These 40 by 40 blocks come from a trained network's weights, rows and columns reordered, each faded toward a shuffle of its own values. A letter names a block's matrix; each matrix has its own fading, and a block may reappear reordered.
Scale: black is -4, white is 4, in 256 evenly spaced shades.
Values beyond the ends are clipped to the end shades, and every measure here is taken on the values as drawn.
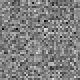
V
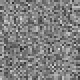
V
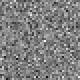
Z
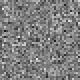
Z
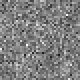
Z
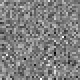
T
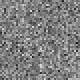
Z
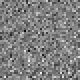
Z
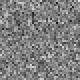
Z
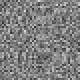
V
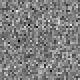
Z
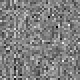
T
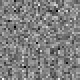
T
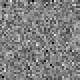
T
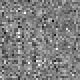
T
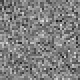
Z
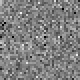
Z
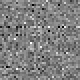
T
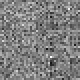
V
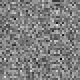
V
